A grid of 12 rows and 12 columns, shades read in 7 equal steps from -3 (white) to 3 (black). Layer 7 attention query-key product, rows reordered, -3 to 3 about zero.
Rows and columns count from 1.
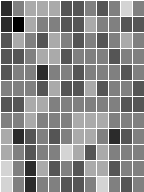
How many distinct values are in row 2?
5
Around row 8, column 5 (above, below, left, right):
0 1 0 0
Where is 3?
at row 2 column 2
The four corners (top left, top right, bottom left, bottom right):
2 0 -2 0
